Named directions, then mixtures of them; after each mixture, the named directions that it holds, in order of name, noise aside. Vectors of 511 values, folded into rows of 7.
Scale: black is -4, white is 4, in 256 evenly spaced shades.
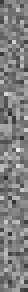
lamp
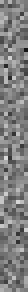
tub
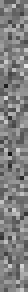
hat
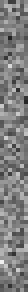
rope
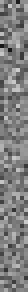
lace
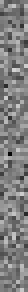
hat, lace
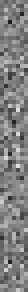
hat, lamp, tub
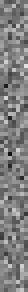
hat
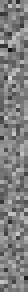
lace, tub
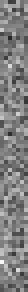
rope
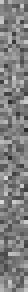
lamp, rope, tub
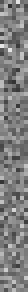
lace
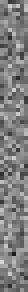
lace, rope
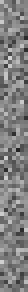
lamp, rope, tub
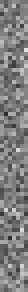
hat, rope, tub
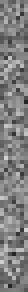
lamp, rope, tub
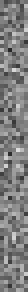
hat, lace, lamp
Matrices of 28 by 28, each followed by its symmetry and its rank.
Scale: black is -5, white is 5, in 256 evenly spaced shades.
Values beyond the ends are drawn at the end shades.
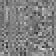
neither, rank five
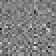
neither, rank five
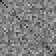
symmetric, full rank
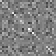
symmetric, rank five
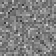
symmetric, full rank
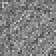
symmetric, full rank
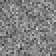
neither, full rank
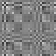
symmetric, rank two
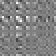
symmetric, rank two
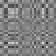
symmetric, rank two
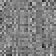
neither, rank five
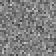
neither, full rank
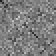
symmetric, full rank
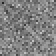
symmetric, full rank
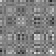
symmetric, rank two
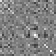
symmetric, rank five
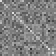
symmetric, rank five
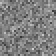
neither, full rank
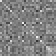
symmetric, rank five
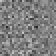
neither, rank five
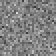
neither, full rank
